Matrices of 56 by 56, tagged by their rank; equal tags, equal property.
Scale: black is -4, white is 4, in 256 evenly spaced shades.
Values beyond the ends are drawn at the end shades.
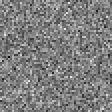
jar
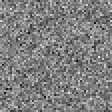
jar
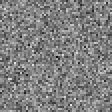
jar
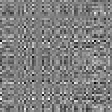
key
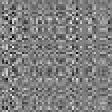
key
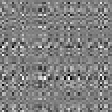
key
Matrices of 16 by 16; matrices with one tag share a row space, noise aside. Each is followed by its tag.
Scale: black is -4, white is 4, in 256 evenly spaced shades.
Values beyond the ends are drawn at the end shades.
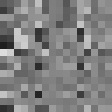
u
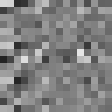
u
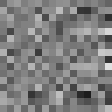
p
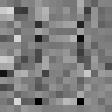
u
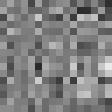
p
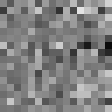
p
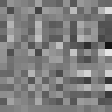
p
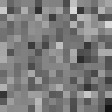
p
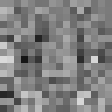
u
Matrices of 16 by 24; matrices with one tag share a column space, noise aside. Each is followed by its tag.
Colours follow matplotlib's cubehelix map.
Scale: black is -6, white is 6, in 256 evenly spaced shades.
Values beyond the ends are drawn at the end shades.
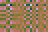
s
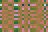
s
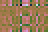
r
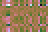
r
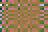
s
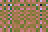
s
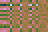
s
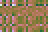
r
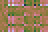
r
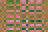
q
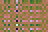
q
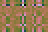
r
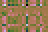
r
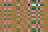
s
